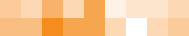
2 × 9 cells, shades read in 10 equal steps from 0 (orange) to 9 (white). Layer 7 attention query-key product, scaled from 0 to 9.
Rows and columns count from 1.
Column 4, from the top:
6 2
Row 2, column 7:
9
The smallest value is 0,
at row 2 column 3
